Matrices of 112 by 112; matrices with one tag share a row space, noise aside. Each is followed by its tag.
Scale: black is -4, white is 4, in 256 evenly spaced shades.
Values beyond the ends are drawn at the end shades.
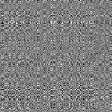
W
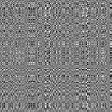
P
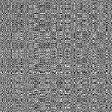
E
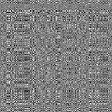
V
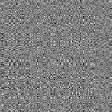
W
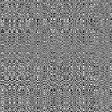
W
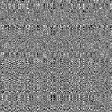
W
